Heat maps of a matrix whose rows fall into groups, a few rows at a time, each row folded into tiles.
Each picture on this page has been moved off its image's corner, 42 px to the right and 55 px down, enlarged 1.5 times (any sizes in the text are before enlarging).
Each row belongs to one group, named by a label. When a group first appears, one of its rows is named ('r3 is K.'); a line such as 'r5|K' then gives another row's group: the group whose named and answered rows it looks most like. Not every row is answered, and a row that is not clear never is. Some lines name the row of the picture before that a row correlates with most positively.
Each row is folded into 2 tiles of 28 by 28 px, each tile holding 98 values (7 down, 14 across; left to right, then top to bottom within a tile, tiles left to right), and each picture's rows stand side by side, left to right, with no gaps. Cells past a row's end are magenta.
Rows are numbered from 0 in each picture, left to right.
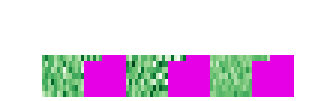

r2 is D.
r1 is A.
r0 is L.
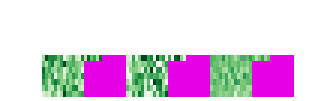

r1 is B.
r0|L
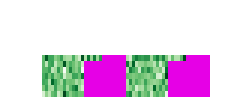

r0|L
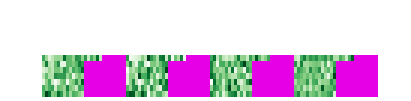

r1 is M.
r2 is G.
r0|M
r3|A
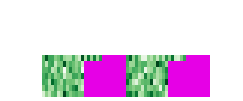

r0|L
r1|G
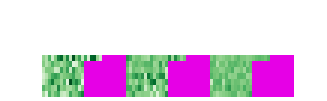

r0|B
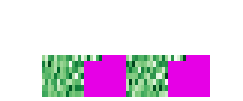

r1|A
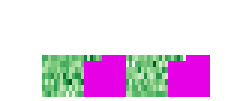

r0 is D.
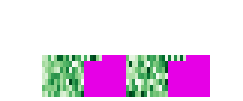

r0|B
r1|M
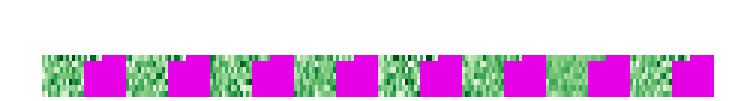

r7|D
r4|B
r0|B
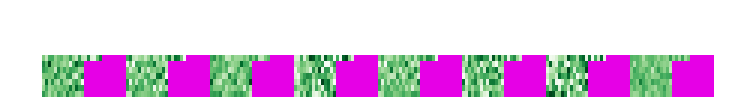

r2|G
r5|B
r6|M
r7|L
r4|D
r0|A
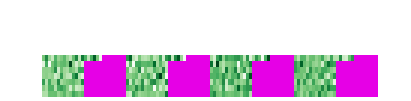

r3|A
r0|D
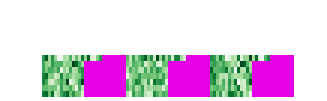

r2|G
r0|G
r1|B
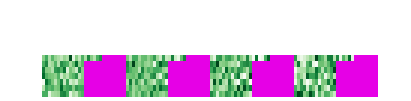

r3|M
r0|G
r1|A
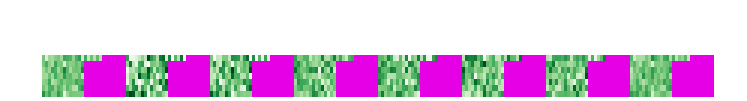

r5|L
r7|M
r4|G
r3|G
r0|M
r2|M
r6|A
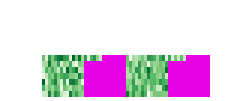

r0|B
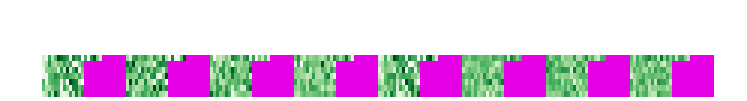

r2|M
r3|D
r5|D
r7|B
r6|G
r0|B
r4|B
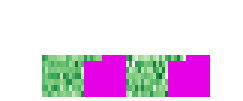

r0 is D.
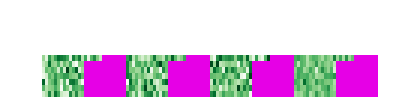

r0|B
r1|G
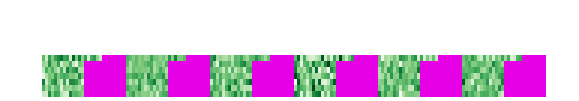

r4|M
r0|B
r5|G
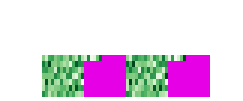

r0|A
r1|A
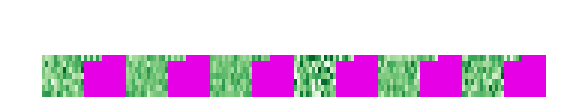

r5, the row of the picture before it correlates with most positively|1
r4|D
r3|B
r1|M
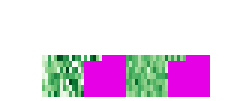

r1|L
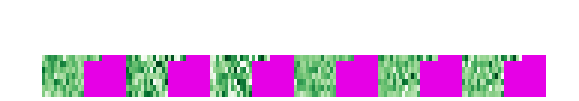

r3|G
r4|D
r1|G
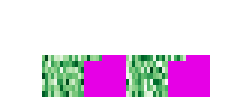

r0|G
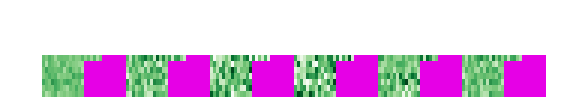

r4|D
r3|M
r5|B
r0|L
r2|M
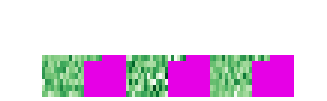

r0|G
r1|A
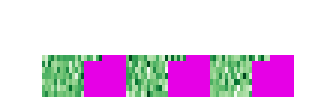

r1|L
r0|A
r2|D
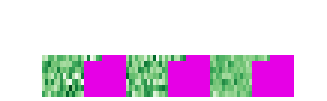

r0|A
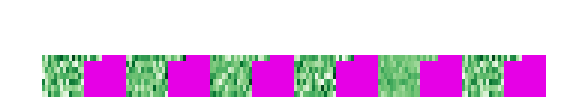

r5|B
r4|L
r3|A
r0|B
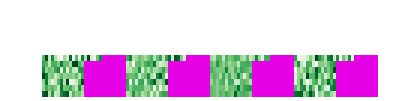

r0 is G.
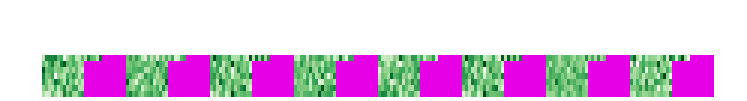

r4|M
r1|G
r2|L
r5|L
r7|D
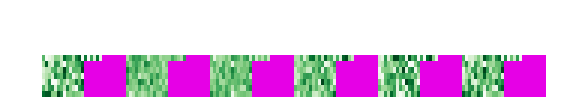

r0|M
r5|M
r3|B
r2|M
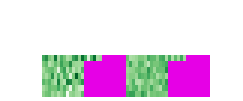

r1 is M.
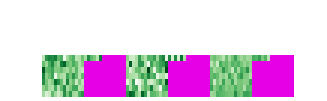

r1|M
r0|L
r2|D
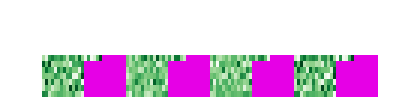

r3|A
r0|A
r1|B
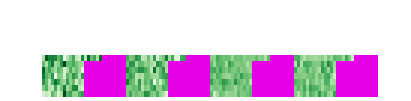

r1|G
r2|L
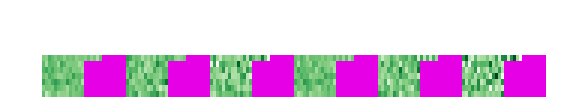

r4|M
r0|L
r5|D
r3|L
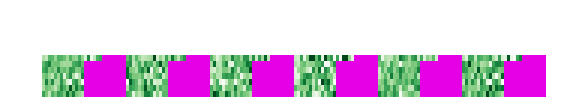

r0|A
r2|M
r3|B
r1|G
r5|A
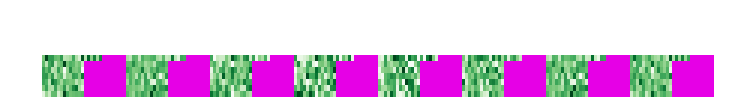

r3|M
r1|A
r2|M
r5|B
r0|L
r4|B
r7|L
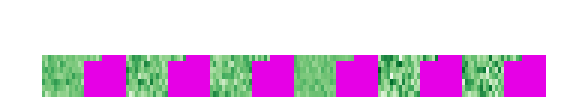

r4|L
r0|L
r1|L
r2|M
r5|G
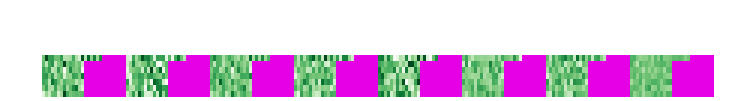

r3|B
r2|L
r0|L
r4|G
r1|B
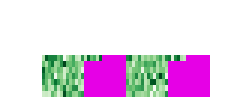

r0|L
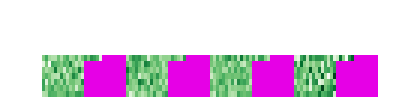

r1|L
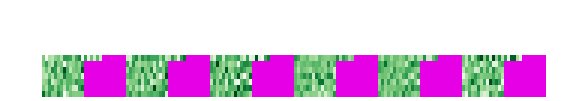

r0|M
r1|A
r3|D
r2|A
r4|A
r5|B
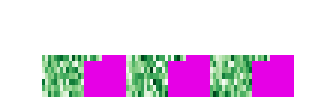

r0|B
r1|B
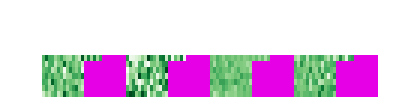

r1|M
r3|A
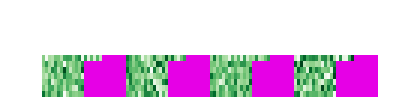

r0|M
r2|G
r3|A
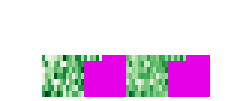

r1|M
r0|M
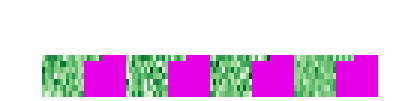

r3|M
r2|A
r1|B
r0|L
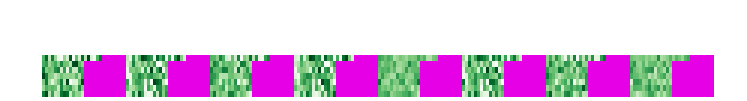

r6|G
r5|B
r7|G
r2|G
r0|G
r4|G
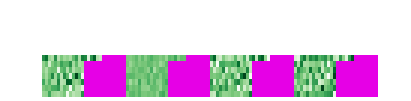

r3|A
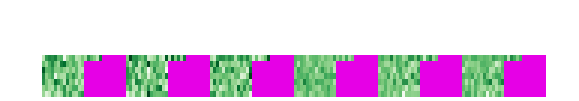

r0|L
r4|D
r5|D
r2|A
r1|L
